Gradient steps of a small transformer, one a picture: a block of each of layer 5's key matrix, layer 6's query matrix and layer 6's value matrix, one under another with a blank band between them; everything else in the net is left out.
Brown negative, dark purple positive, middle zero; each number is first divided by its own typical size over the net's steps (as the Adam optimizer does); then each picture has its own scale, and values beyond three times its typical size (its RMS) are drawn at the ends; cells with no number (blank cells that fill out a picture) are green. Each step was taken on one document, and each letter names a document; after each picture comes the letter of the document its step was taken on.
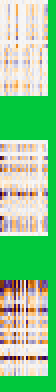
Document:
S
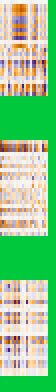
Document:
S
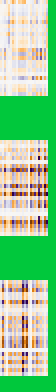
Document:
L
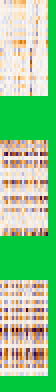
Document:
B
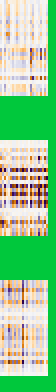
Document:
L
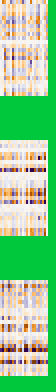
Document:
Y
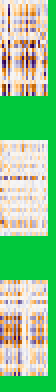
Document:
S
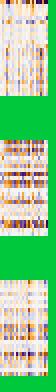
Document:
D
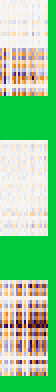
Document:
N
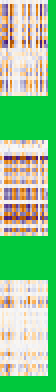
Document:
D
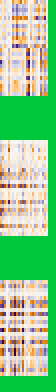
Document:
S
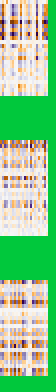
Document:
Y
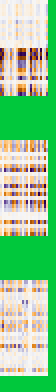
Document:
L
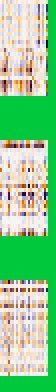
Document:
D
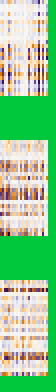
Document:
D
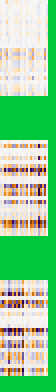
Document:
L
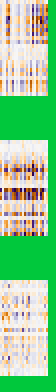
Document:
D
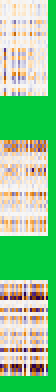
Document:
B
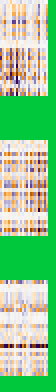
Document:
N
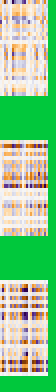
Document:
N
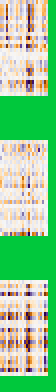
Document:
S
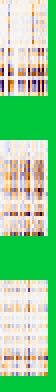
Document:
D
